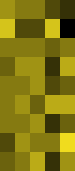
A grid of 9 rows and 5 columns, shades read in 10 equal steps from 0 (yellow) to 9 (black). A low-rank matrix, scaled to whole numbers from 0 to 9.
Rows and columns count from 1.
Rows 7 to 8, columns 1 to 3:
4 4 3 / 6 3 4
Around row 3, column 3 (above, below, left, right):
6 3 4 5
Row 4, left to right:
5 3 3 7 2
